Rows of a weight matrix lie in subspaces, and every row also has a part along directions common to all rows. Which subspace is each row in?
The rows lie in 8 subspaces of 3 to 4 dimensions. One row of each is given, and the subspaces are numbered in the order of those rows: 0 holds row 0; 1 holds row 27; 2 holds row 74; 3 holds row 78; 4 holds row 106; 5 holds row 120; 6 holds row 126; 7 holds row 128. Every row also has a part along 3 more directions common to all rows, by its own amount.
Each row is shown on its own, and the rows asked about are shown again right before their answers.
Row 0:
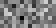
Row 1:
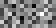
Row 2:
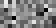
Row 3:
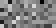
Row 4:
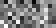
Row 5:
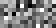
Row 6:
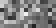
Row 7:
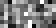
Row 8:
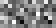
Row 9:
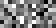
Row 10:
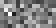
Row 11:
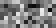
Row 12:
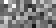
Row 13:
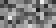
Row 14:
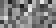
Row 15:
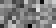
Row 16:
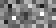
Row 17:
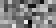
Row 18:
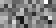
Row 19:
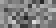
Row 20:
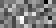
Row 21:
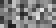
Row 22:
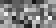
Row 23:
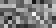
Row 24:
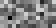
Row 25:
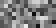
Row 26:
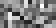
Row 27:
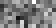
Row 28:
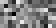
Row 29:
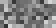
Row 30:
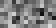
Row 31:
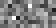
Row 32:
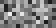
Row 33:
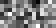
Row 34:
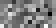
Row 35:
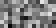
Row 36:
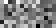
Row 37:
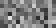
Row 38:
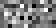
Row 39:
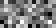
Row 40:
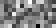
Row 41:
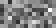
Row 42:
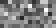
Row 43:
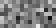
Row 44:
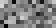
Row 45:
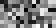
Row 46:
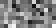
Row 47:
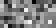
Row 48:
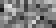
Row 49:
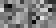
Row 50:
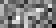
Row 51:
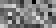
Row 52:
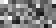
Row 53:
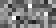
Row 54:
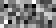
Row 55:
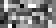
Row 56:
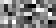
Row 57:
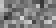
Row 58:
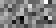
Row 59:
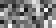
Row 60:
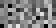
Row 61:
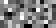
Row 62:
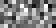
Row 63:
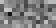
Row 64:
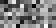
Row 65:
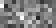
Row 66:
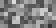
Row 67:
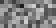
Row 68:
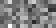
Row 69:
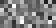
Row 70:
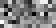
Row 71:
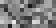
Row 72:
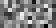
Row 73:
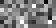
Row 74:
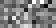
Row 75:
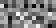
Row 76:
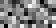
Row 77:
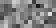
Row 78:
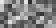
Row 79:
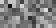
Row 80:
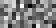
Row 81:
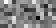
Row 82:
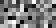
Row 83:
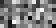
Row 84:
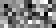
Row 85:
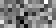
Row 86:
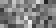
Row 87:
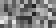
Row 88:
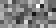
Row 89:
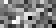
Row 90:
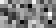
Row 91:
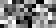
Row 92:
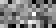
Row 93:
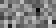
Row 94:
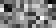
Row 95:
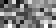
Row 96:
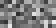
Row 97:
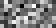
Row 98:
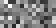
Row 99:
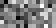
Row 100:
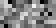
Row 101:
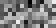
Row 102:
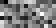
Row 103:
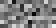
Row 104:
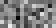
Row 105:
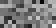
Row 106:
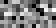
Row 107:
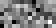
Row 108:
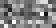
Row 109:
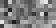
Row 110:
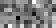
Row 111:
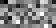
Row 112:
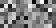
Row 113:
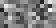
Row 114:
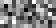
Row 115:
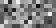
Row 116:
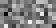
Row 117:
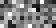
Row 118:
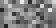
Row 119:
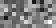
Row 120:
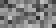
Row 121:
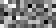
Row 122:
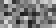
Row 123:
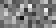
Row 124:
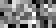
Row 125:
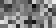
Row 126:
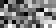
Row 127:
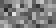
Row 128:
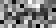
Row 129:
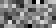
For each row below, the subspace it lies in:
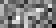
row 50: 1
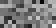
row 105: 5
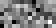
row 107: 1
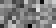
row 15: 5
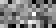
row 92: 6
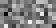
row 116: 4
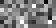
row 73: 0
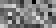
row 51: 5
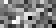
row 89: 1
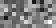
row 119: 3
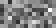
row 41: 1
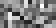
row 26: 3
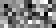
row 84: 4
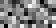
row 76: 4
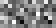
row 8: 0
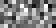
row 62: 2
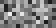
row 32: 3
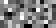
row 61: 5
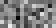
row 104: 1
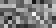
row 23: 5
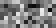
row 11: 7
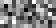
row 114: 2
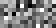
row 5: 7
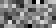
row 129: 5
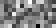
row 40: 7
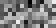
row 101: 7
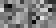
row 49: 3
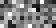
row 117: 5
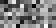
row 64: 6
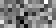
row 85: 0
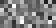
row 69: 0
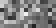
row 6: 1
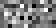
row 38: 0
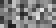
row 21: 1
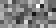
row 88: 7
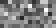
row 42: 0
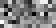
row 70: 4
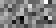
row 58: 0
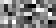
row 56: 2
